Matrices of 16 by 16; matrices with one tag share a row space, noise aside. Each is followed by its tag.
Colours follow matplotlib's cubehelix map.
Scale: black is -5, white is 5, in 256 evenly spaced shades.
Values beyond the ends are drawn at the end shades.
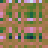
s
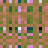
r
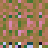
r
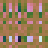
r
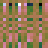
r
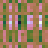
r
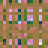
r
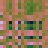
s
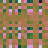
r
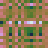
s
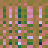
r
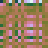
s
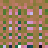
r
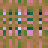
r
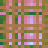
s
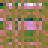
s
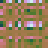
s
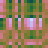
s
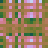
s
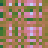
s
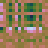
s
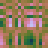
s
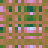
s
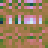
s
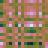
s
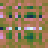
s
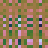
r
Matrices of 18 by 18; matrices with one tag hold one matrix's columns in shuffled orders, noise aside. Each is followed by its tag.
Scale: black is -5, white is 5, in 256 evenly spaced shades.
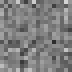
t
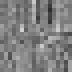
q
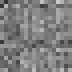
t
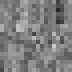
q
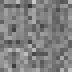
t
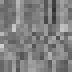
q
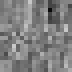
q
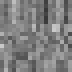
q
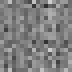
t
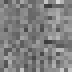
t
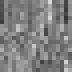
q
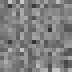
t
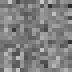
t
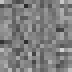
t
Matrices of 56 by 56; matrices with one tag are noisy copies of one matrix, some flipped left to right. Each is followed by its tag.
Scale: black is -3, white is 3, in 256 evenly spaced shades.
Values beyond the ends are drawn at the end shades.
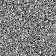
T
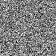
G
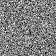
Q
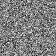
G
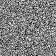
Q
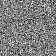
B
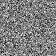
G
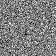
Q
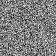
B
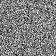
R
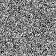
G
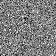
R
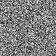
T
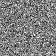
G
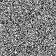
T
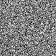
Q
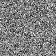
G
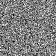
B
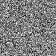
G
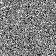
R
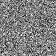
G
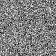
B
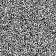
B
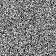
B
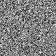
T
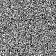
B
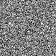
Q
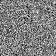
R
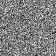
B
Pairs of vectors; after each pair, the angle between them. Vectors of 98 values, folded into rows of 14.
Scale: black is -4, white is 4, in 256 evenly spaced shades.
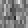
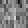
nearly opposite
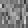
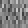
partly opposed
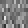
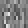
partly aligned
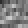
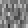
orthogonal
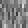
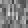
partly opposed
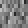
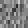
partly opposed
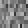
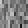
nearly parallel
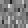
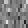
orthogonal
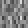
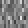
nearly parallel
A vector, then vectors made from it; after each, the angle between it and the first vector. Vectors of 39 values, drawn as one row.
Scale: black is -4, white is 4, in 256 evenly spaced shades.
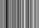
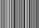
partly opposed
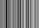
nearly parallel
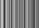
partly opposed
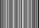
partly opposed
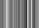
partly opposed
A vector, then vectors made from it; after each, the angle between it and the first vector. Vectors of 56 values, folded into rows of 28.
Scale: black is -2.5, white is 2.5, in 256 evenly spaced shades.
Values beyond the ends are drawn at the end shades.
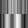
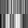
nearly parallel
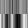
nearly opposite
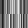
partly aligned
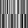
partly aligned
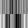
nearly opposite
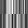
partly aligned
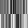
partly opposed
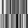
partly opposed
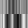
nearly opposite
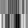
nearly opposite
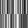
partly aligned
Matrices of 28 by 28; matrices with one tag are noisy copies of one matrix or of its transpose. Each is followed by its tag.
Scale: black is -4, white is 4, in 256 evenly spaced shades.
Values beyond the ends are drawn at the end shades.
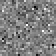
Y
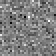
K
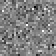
Y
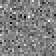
K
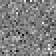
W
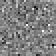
Y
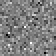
Y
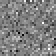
W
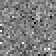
W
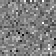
W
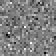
Y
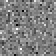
K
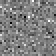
K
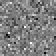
Y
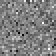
W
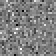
K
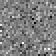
W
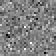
Y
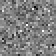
Y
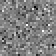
Y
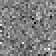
W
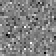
Y
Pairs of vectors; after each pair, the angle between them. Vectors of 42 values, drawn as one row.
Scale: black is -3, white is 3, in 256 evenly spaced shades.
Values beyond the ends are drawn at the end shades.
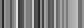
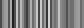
orthogonal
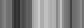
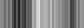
nearly parallel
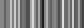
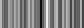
partly aligned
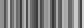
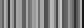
nearly opposite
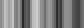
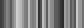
orthogonal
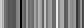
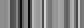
partly aligned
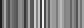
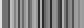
partly opposed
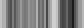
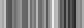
nearly parallel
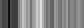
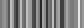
orthogonal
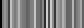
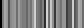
nearly parallel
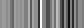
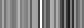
nearly parallel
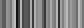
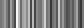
nearly opposite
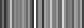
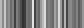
partly opposed
